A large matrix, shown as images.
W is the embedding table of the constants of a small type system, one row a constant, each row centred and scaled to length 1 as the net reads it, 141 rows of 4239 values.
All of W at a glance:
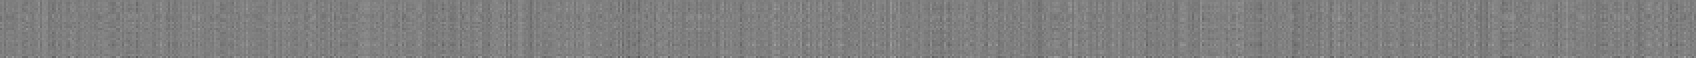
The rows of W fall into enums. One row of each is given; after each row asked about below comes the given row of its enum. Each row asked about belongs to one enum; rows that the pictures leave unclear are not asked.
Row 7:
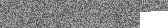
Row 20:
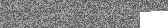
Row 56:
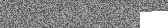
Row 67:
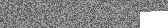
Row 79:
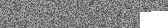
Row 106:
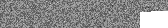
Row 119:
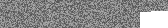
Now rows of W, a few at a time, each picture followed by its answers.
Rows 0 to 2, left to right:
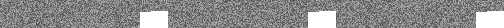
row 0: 7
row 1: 119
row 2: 106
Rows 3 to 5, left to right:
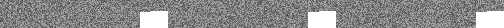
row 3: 67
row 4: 79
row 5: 7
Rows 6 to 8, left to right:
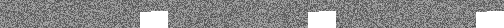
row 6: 119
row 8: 67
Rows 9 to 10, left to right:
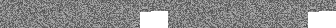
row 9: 56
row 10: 56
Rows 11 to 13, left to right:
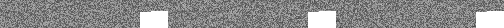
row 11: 119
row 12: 20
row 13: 67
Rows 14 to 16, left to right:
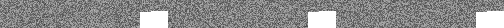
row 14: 7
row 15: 67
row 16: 119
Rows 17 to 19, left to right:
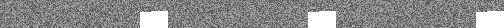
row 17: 106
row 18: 56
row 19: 79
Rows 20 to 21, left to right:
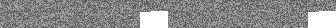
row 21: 119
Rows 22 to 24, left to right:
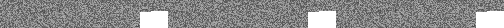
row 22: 56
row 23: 119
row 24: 56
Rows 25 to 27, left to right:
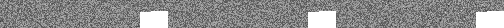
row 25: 67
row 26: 119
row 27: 106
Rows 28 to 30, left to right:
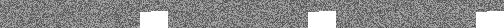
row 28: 7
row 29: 119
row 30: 56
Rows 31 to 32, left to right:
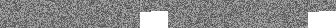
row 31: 79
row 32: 7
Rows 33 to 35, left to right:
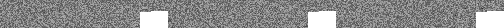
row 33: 56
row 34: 67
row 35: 79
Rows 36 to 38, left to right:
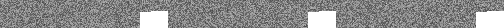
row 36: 7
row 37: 56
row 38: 106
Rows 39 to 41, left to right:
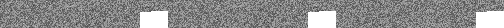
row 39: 106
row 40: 106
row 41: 7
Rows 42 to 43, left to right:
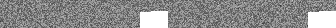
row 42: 67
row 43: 106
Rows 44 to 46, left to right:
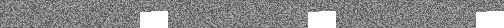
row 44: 106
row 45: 56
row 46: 67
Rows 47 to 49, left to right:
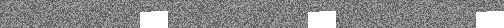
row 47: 106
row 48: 106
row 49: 67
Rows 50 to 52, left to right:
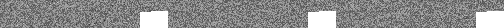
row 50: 106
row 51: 119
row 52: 20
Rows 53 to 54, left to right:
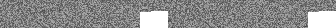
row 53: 56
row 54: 67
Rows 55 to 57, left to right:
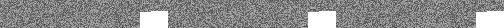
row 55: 7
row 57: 7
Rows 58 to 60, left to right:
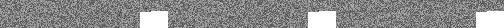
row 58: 79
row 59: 79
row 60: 20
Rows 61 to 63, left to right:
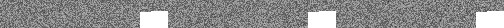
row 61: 56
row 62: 7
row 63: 106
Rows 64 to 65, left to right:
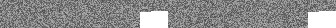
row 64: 56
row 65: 7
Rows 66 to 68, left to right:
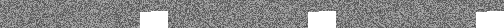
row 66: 7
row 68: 56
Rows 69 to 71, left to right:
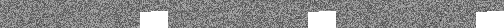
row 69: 7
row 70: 20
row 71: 106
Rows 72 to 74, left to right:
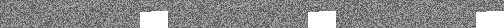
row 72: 106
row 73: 106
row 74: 67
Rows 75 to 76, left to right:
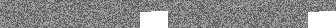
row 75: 119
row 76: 106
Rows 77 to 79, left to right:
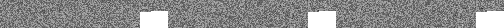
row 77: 56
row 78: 79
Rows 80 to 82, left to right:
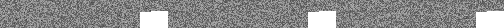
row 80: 79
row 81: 119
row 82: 20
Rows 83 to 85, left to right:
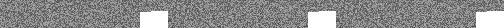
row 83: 119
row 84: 67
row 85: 67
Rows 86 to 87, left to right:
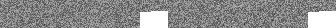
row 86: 7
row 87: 106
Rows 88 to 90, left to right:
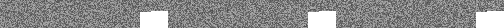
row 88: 119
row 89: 56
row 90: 79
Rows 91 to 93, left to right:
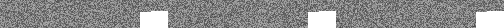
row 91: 119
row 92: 7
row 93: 67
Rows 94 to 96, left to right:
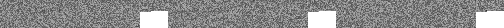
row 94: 56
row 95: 20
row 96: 79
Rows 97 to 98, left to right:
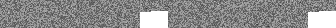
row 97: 79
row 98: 106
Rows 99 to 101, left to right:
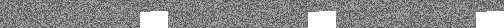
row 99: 67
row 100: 119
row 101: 20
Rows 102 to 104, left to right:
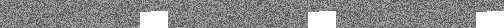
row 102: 7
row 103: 79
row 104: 119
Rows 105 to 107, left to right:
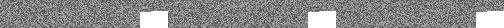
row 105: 56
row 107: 119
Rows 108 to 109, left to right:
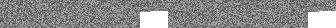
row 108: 67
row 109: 119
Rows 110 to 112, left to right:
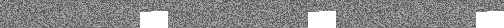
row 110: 56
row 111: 119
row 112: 56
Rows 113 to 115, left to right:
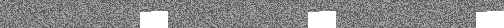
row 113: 56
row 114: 56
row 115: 119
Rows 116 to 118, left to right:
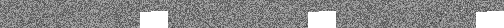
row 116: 7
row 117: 67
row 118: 106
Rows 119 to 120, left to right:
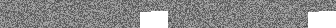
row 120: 67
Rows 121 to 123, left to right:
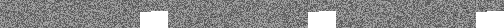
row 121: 119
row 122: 7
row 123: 79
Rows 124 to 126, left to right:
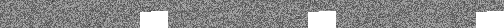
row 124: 106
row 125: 20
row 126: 7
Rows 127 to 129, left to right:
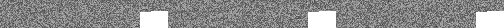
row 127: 56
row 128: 20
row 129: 106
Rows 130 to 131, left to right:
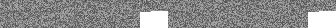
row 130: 20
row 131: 119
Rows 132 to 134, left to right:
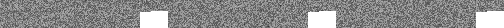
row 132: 20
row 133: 106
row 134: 79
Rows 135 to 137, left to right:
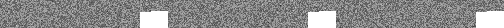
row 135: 79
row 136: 106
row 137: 67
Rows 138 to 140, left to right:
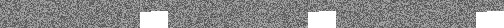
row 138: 79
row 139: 7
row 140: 119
